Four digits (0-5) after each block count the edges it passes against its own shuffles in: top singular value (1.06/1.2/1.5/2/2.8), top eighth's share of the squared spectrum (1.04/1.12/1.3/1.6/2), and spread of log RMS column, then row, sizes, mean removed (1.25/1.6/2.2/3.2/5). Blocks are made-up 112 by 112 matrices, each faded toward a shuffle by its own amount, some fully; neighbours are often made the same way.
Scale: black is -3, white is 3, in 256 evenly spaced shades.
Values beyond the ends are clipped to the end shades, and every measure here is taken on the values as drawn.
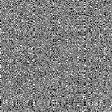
4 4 3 2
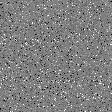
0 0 0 0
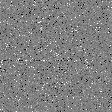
2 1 0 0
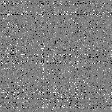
2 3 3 3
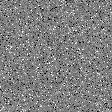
0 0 0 0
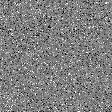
0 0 0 1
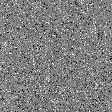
0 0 0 0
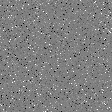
0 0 0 0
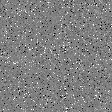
1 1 0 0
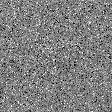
0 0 0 0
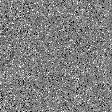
1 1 2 0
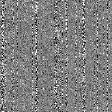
2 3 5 0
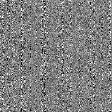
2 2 4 0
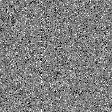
1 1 2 0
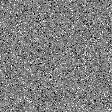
0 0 2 0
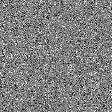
1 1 2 0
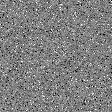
0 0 0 0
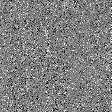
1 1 2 0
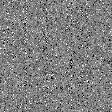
1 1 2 0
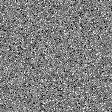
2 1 0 0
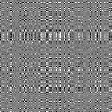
5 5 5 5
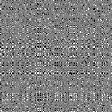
5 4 3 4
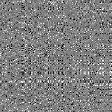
5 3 3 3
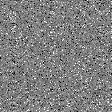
3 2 1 0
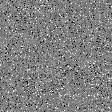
2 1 0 0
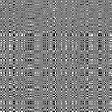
5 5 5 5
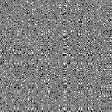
5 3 3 3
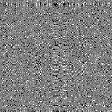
5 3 3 3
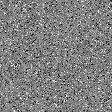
2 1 0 0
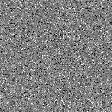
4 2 1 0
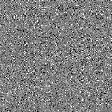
4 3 2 2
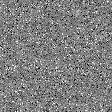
3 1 0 0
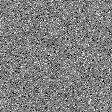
3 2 0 0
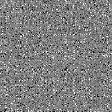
4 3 2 2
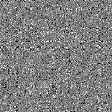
4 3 2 2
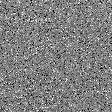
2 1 0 0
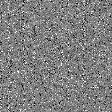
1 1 2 0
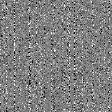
2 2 4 0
